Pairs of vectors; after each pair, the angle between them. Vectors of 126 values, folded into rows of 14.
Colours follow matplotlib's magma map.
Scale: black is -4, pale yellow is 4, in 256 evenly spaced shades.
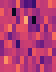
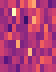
nearly opposite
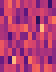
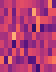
partly opposed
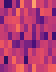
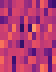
orthogonal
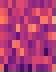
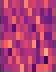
partly opposed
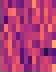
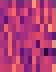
nearly parallel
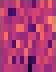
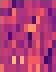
partly opposed
